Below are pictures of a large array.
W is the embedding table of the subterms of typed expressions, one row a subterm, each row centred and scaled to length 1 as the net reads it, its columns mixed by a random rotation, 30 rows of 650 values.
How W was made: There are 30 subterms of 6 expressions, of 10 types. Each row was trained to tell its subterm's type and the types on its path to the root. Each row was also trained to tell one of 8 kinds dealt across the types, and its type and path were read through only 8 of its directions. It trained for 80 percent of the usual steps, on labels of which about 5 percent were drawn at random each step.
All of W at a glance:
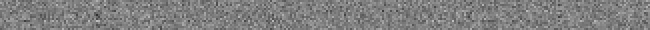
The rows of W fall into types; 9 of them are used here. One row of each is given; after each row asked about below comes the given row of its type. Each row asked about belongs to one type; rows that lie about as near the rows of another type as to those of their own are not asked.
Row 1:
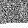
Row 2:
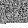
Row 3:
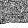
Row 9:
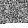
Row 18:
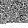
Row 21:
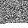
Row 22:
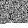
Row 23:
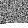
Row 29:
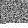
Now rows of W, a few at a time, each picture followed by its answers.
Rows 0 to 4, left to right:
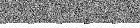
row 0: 21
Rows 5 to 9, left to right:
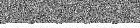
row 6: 9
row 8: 2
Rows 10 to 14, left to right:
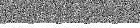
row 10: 1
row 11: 1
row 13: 18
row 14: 29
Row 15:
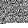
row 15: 18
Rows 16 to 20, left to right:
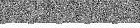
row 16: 29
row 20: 21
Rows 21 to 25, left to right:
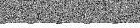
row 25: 23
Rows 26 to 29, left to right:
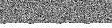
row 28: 21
